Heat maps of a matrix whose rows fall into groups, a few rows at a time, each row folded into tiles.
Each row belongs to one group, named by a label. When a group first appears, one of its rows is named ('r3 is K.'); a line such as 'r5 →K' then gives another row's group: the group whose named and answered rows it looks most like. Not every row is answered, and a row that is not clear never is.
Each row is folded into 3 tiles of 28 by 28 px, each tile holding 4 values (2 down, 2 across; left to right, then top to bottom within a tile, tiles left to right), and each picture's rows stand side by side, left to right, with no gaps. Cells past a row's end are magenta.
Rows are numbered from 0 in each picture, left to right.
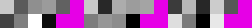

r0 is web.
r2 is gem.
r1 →web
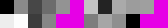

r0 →gem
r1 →web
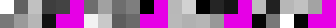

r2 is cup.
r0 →web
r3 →web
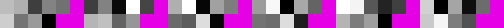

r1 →gem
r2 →cup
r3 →cup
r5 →web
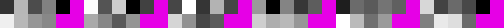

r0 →gem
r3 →web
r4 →gem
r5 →web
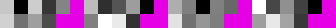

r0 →web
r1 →web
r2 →cup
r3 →web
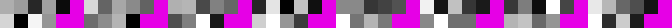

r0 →cup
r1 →web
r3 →gem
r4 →cup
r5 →web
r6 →gem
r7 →cup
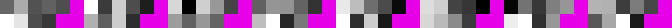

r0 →gem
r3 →gem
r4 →cup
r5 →cup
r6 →gem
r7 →cup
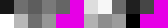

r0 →gem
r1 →cup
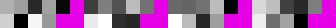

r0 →cup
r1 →gem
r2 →gem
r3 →cup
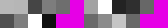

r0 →cup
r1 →cup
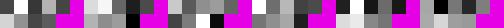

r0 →gem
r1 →cup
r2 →web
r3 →web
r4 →gem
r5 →web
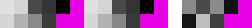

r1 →cup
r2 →cup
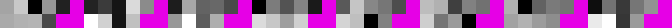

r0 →cup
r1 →gem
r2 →gem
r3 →gem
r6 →web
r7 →gem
